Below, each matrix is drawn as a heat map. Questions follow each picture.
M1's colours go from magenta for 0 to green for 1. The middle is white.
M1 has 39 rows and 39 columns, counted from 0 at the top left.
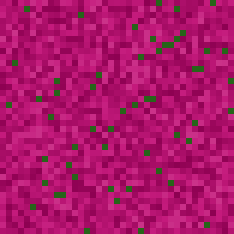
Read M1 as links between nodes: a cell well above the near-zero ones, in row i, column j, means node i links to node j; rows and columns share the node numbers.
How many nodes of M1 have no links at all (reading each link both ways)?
2
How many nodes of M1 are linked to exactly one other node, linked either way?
1
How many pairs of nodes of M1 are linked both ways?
0
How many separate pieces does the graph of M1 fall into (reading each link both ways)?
4
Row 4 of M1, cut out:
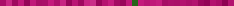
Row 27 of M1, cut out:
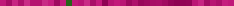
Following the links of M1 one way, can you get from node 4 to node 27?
no
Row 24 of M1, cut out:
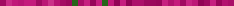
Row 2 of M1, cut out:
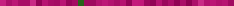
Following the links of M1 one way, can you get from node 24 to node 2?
no
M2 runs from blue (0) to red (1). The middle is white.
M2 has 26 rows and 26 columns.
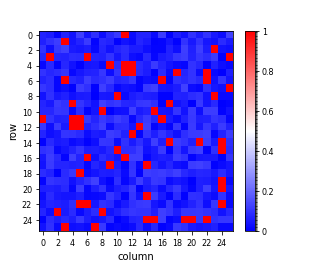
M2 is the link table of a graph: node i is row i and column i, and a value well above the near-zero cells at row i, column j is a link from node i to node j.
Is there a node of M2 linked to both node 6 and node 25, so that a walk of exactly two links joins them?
yes
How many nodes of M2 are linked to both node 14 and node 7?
0
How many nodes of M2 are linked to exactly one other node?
9
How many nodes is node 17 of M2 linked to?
2
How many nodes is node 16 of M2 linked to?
2
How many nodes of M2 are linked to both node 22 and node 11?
1
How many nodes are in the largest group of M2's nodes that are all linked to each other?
2
